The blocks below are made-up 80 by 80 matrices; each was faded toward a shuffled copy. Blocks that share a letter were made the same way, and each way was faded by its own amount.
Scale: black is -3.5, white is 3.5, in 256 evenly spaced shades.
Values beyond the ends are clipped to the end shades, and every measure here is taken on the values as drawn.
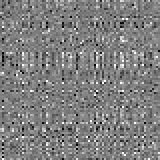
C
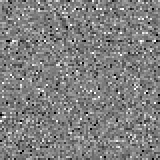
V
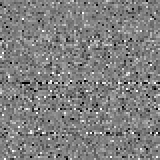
V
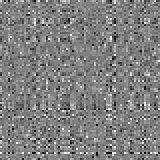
C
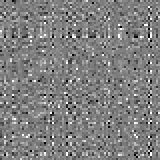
C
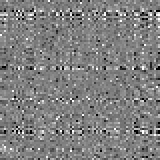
C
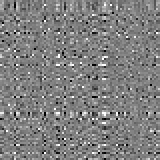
C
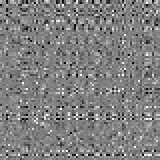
C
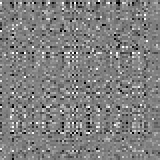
C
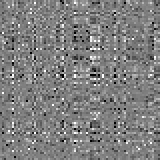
C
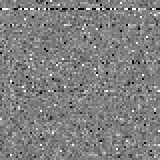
V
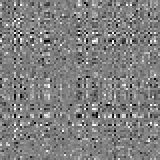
C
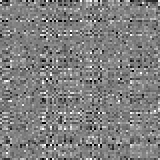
C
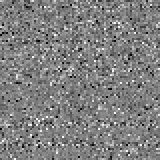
V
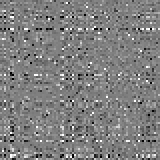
C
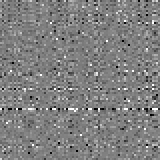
C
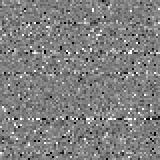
V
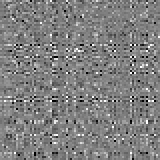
C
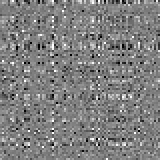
C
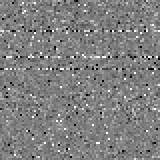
V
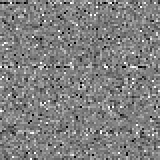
V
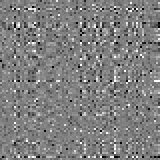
C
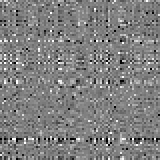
C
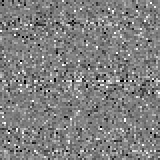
V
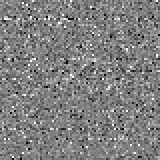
V
